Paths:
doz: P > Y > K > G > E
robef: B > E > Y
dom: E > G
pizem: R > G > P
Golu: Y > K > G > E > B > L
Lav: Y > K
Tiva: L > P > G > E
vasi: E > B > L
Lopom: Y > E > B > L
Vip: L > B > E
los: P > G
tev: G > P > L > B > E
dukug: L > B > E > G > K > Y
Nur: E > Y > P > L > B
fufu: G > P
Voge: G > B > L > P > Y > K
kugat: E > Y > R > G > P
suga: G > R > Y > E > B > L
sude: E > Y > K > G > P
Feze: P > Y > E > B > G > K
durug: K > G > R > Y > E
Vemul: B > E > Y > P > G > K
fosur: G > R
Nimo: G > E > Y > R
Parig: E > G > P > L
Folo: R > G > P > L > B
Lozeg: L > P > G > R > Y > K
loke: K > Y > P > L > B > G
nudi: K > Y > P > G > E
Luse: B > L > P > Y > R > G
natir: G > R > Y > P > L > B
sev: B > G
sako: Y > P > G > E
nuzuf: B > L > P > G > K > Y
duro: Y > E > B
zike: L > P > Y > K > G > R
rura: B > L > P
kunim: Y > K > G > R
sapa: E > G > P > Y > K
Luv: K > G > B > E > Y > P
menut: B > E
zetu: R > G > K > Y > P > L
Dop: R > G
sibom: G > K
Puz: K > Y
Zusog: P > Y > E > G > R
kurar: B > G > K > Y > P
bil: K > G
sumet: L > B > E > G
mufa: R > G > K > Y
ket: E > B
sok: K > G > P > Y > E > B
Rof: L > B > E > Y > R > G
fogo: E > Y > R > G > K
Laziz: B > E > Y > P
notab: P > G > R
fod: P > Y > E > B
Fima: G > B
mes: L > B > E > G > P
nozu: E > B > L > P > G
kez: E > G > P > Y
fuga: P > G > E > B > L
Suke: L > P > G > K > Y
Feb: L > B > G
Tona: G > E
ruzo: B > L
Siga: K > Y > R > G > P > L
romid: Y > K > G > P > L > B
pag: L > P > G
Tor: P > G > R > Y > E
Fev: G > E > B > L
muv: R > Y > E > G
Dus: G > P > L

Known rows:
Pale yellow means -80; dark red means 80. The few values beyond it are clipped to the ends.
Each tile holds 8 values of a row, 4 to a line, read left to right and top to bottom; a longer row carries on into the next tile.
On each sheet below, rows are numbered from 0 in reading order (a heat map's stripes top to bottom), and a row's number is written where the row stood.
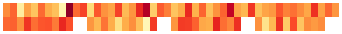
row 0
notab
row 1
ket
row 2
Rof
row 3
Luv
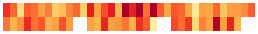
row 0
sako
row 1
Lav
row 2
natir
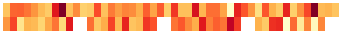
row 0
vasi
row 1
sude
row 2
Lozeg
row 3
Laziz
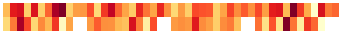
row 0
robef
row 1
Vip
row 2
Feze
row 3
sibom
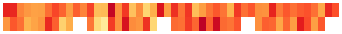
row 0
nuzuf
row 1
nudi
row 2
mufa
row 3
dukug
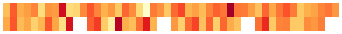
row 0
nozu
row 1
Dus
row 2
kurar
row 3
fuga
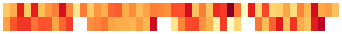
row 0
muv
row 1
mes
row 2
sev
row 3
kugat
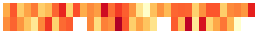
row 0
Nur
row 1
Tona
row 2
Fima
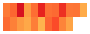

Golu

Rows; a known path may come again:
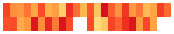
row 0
zetu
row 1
durug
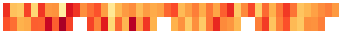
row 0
zike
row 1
natir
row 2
loke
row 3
fuga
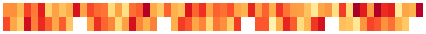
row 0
doz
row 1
Luse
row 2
sumet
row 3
Parig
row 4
bil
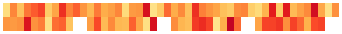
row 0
Feze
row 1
nozu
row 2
sapa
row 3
muv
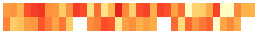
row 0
sok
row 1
fod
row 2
fufu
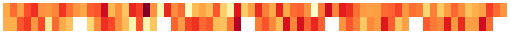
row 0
Vemul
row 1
sev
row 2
pizem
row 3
Suke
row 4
nuzuf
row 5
Zusog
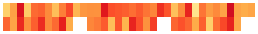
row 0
Nimo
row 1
dukug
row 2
suga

